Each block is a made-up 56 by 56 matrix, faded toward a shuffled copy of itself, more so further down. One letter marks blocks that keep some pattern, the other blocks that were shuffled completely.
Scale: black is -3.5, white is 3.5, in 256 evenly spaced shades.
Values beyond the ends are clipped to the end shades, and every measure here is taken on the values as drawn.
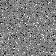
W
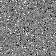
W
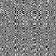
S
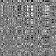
S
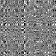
S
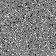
W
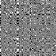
S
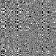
S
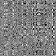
S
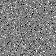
W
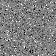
W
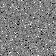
W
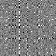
S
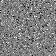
W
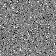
W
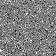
W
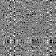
S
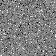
W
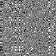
S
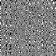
S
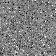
W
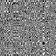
S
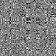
S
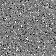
W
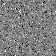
W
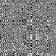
S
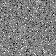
W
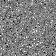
W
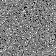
W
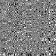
S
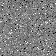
W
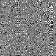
S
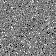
W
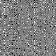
S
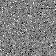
W
